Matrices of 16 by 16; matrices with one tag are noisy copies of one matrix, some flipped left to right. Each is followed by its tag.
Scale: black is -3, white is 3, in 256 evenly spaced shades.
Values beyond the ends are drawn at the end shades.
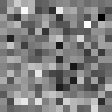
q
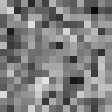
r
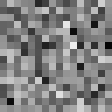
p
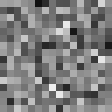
p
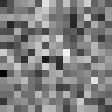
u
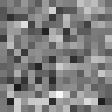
q
